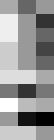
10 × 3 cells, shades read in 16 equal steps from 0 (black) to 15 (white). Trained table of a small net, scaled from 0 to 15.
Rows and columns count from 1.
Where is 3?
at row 2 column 3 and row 7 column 2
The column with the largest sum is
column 1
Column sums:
118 82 64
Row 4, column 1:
12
